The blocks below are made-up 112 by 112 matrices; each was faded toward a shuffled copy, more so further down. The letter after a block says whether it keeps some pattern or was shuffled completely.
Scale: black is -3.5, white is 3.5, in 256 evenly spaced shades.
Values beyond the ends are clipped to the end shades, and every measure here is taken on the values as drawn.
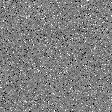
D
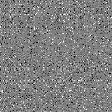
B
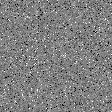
D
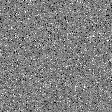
D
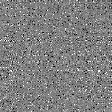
B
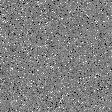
D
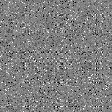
B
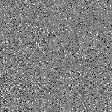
B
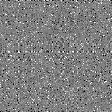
B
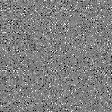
B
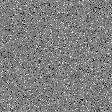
D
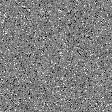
D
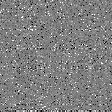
B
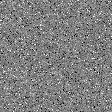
D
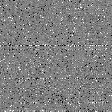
B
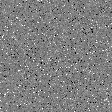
D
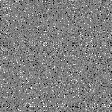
B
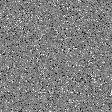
D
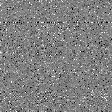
B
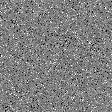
D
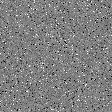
D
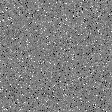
D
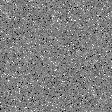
D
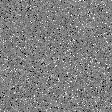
D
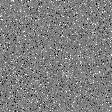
D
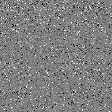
B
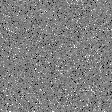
D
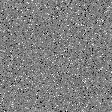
D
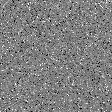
D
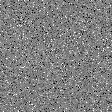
D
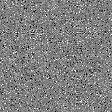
B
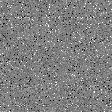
B
